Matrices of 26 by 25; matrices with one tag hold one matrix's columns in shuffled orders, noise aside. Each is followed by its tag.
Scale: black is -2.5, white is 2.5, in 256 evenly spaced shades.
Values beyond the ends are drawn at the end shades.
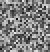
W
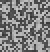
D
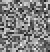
W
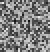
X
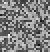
X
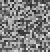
X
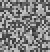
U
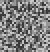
W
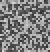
W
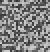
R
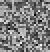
U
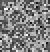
X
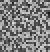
R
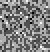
W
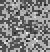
X
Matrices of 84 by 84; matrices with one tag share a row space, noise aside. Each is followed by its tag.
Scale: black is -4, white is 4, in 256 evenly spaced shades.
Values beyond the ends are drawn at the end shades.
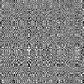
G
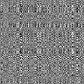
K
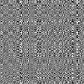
K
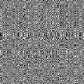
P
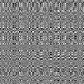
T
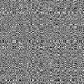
T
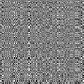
G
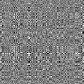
G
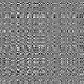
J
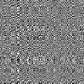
J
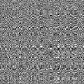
T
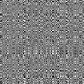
P
